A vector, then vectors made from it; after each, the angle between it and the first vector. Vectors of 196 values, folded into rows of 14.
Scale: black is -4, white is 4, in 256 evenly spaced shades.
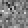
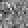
nearly opposite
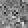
orthogonal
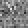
nearly opposite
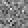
partly opposed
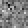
nearly parallel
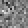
nearly parallel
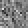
partly opposed
